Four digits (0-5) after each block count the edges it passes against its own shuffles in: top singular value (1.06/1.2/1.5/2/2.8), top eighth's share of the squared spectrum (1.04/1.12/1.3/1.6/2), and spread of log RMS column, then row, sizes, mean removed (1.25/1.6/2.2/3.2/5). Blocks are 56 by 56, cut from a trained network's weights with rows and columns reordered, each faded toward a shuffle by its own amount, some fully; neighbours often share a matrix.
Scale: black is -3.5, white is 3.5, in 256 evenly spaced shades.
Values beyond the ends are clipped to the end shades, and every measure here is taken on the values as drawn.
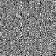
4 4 2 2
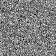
0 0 0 0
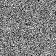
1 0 0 0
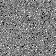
0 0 0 0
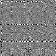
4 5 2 3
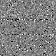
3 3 1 1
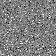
0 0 0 0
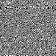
3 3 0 2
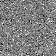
0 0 0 0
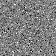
0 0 0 0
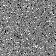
0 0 0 0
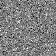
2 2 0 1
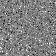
0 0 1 0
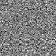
3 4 1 2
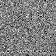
2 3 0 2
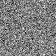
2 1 0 0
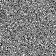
1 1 0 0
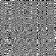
3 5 3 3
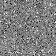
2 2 1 1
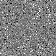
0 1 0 0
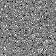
1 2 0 0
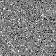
2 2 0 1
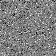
0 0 0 0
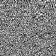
2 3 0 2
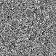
2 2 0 0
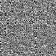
3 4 1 2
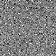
2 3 1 1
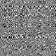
4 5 2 3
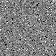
1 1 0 0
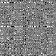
3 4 2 2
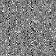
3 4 2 1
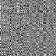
3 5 3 2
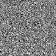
2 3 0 1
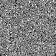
0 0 0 0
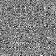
3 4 0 2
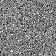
0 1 0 0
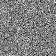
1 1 0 0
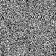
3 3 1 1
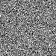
0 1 0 0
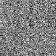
3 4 1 2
